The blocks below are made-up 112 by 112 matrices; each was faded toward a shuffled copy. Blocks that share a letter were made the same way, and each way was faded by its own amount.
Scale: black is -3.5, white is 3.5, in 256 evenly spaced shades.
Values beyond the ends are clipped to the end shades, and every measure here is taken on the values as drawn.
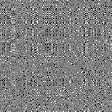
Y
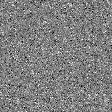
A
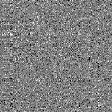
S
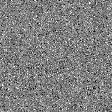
A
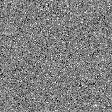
A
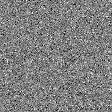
A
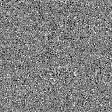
A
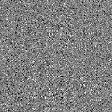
S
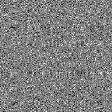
S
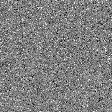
A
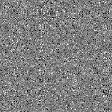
S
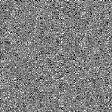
S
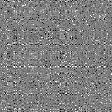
Y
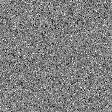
A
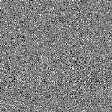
S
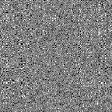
S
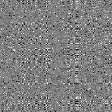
Y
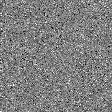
A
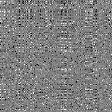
Y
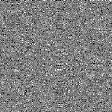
S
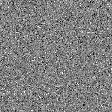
A
